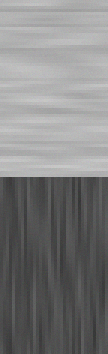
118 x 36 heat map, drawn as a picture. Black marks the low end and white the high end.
It is made of 2 by 1 panels. Panel 1,1: high, streaked across, faint in contrast. Panel 2,1: low, streaked downward, faint in contrast.
